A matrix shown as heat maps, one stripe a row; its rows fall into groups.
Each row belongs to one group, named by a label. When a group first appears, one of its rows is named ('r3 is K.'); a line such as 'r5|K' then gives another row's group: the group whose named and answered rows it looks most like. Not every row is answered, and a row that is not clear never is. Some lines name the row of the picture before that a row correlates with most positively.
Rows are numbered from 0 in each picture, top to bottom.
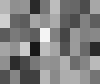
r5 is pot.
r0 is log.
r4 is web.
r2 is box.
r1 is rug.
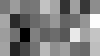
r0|box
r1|web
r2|web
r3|web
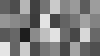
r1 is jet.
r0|log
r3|log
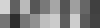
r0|log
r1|box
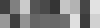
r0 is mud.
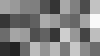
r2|mud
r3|box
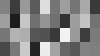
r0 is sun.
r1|sun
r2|mud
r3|jet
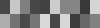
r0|mud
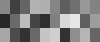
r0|rug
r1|mud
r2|rug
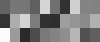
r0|box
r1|mud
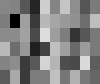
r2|jet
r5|pot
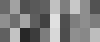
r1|log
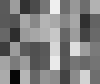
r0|pot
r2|box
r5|sun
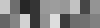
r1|log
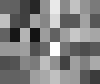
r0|pot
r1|rug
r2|sun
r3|log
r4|box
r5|box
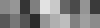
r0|rug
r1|pot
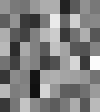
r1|pot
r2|rug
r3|log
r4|mud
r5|pot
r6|jet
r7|mud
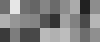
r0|mud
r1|mud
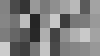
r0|web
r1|log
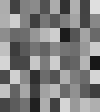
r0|web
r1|mud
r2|rug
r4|rug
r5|mud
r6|log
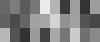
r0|box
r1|box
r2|web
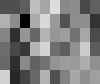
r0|box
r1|rug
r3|rug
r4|sun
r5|web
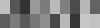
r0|rug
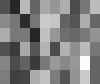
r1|rug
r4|sun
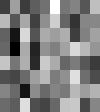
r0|pot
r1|log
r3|sun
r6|web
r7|mud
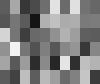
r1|pot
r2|web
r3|mud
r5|sun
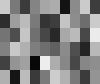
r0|rug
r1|mud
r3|mud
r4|jet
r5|log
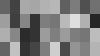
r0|box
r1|sun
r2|web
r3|pot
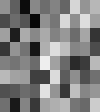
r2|sun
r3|pot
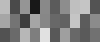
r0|sun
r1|web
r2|jet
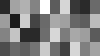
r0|jet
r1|log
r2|pot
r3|box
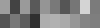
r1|pot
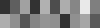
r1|rug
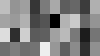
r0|log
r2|log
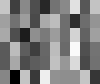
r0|web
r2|web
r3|pot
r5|sun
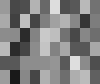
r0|rug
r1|log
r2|rug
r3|web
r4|box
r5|sun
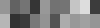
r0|sun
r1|web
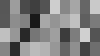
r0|pot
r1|pot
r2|rug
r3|box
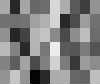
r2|rug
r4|log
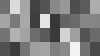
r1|jet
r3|box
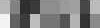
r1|web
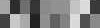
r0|sun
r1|mud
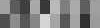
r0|web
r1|box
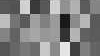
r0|log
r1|rug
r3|jet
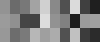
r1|jet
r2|box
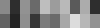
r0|sun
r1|sun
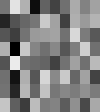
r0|mud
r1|box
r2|box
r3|sun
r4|mud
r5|sun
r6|sun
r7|web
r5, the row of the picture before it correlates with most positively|0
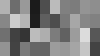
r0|log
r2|rug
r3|sun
